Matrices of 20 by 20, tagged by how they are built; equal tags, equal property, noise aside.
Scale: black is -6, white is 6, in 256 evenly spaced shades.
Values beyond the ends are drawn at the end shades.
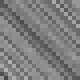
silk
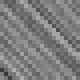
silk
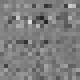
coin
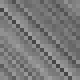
silk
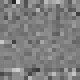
coin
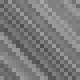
silk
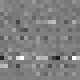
coin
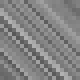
silk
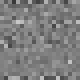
coin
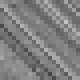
silk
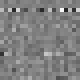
coin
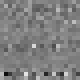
coin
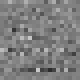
coin
